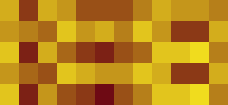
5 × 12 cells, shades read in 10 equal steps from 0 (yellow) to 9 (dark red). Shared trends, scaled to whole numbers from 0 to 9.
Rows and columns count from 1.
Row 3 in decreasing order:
8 8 7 6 5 5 4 2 1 1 1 0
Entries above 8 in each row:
0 0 0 0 1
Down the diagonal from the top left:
2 4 2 1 7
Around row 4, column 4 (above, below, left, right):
5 6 6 2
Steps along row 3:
up down up up up down down down same down up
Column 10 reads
3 7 1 7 1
